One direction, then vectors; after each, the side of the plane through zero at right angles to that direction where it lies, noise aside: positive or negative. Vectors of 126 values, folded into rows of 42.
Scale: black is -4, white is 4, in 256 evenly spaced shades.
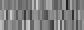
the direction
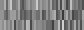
positive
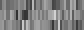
positive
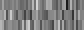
positive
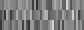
negative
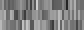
positive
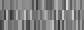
negative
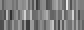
negative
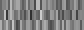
positive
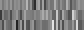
negative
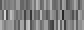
positive
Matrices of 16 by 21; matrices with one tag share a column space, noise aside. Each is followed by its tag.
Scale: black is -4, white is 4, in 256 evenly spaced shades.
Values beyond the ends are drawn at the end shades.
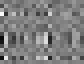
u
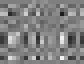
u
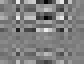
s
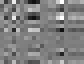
s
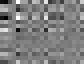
s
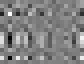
u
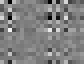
s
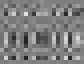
u
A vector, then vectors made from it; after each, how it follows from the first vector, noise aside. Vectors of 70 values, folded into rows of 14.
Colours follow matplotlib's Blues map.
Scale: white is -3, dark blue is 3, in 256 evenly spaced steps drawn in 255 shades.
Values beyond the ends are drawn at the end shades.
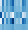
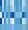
negated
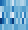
sign-scrambled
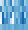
sign-scrambled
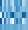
negated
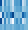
negated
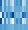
negated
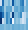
sign-scrambled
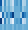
negated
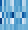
negated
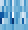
sign-scrambled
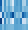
negated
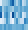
sign-scrambled
